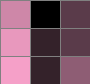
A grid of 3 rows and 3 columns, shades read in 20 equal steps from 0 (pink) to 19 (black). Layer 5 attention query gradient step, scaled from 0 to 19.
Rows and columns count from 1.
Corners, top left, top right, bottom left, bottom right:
3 12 0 8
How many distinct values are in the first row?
3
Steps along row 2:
up down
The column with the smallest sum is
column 1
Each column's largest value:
3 19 12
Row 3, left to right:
0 15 8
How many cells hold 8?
1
